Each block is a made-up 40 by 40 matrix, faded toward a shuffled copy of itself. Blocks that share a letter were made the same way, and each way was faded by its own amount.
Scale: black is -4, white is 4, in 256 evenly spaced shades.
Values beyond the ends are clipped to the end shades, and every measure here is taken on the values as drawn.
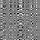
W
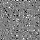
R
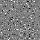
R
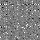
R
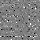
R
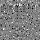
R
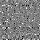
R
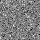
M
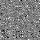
R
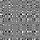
W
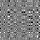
W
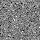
M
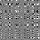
W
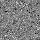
M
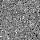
M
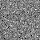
M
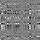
W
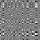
W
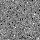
M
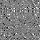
R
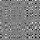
W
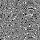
R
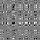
W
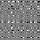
W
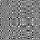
W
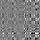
W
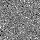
M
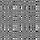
W
